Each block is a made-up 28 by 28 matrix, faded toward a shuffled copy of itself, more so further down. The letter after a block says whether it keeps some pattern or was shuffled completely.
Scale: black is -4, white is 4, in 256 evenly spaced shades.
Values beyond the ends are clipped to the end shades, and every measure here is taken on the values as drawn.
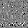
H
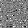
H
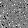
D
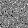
D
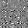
H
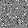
D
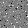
D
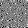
H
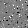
D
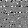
H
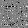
H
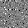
H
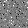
D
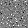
D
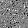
D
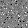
D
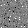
D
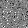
D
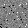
D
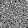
D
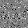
H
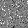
D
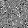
D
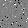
D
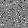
D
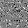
H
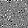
H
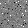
D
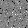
D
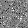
D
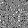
H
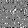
H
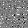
H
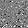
H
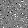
D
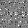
H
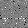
H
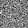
D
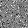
D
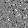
D
